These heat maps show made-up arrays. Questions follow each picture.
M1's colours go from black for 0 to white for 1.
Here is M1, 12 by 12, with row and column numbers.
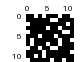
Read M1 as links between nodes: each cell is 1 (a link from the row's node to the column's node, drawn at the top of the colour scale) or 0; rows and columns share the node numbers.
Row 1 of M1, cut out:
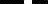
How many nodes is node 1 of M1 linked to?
2
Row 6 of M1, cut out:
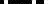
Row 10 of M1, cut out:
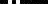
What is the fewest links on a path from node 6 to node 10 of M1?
4
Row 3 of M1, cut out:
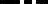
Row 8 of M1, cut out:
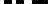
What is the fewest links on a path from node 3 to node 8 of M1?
1
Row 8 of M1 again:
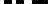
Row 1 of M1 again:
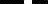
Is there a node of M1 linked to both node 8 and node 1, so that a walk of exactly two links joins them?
yes
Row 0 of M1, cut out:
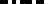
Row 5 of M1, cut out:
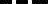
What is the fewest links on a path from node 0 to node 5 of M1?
3
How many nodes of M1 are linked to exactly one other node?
0
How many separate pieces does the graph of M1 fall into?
1
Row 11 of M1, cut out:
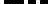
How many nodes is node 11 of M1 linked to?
3
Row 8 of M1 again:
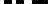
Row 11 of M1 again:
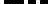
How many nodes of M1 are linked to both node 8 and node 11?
2
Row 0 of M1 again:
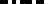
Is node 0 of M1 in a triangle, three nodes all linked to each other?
no
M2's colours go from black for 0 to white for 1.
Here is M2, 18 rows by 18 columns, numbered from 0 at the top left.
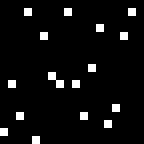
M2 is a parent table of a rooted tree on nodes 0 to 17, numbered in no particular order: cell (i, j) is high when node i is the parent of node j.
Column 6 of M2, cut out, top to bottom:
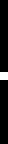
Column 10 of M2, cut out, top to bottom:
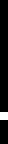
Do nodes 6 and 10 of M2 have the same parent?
no
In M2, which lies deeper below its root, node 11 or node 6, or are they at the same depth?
node 11
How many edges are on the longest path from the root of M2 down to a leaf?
8
